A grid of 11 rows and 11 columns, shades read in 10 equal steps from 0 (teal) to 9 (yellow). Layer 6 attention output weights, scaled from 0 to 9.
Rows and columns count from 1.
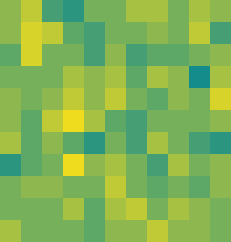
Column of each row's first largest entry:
2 2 2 4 11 4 1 4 6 7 8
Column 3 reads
2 7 4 4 5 7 5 4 5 4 4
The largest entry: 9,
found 2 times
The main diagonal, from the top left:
5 8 4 6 5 3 2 2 4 5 4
